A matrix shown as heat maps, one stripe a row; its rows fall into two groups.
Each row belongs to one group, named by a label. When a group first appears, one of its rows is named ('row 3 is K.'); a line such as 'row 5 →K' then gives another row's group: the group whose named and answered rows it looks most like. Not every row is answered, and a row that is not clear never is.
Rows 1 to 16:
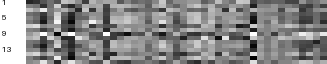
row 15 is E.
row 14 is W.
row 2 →E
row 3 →W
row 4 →E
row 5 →E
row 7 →W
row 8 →E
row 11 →E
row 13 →E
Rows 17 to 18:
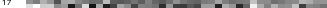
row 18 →W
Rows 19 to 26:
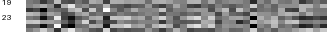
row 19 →E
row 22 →W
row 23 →E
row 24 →W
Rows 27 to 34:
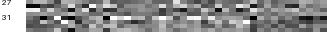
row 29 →W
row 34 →E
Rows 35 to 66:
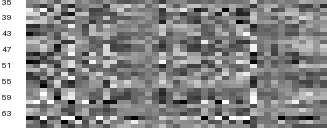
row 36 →E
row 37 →W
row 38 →W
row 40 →W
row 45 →W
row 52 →W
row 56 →E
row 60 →W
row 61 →E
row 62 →W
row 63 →W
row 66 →E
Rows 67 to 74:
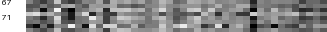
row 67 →E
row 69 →E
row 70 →W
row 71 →E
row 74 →E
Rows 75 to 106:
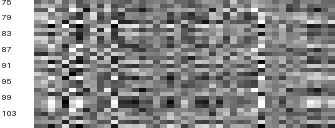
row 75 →W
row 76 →W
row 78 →W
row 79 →W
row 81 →E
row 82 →W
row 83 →E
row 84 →W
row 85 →W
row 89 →W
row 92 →E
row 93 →W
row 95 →W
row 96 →W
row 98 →E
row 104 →E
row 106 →E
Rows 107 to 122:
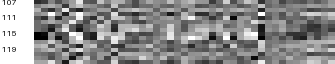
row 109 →E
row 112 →W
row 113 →E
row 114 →E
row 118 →W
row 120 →E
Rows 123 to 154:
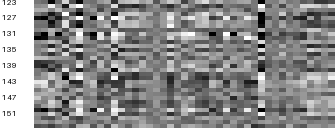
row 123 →E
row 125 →W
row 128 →E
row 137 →W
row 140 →E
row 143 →W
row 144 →W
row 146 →W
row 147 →W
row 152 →E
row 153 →W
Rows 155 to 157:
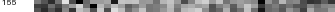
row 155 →E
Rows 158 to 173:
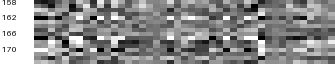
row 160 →W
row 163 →W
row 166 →E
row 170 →W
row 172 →E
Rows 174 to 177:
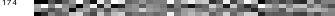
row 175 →W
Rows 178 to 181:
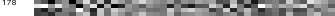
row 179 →W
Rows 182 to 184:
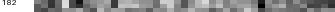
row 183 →E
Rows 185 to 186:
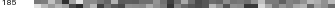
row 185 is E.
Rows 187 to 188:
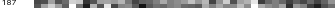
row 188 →W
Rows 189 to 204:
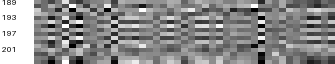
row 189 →E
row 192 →W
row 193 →E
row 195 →E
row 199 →E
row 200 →W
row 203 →E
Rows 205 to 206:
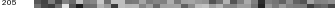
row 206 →E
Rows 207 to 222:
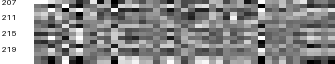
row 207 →W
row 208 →E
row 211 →W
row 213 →E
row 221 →E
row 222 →E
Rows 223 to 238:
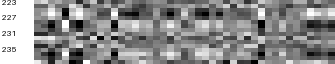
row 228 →E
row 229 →E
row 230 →E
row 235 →E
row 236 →E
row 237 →E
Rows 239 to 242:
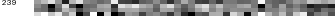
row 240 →E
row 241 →E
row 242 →W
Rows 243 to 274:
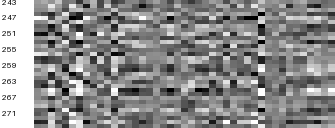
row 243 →W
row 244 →W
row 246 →E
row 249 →E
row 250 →E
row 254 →W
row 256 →W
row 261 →W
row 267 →E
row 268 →W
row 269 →W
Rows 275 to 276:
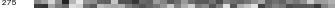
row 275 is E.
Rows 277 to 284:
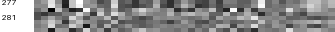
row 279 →W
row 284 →W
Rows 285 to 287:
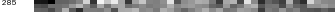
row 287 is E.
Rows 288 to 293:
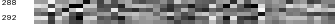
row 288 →W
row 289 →W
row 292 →W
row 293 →W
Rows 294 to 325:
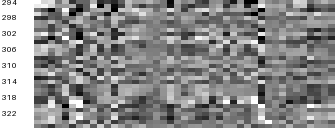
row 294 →W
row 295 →W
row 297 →W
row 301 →E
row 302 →W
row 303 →E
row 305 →W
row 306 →W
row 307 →W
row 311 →W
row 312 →W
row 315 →E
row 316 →E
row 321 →W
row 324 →W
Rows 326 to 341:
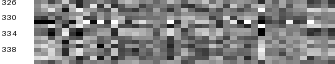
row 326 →E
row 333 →E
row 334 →E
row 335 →W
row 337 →W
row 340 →W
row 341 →E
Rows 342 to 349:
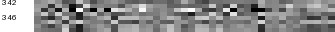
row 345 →W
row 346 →E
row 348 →E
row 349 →E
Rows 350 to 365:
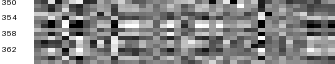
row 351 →E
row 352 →E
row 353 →W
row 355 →E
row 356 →E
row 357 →W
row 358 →E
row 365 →W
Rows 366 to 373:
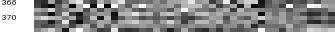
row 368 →W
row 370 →W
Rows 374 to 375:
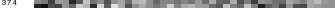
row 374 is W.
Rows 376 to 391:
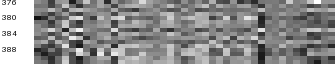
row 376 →W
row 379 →E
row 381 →E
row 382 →E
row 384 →E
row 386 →W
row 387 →E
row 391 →E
